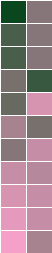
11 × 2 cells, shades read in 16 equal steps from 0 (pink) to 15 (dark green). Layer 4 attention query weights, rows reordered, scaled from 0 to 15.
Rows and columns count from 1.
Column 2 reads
7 7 7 12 2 8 3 4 3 3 5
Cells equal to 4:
1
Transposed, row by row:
15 11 11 8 9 5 7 3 2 1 0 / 7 7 7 12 2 8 3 4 3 3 5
